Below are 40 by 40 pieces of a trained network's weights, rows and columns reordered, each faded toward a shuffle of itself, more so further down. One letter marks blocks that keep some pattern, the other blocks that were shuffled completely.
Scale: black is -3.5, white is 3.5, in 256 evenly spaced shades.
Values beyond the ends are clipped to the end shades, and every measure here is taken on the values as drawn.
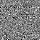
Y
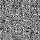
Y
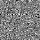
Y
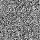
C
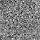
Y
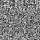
Y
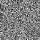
Y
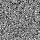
C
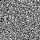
C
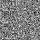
Y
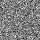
C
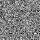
Y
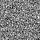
C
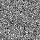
C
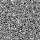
C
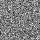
C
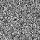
Y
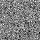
C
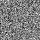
C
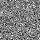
Y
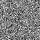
C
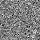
C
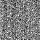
Y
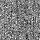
Y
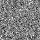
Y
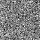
C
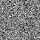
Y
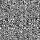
Y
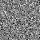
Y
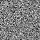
C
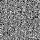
Y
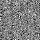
Y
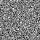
C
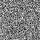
C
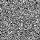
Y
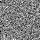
C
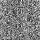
Y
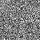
Y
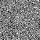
C
